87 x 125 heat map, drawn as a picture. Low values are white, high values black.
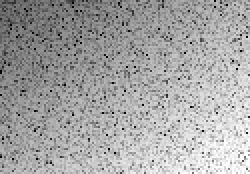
The halves do not mirror each other. No regular stripes run through it. Values rise toward the top left. The ninth with the highest average is the top left. The ninth with the lowest average is the bottom right.
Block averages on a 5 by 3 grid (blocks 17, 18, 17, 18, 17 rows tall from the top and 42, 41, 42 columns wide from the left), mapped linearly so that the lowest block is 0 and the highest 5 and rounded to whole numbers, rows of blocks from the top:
543 / 432 / 431 / 321 / 210
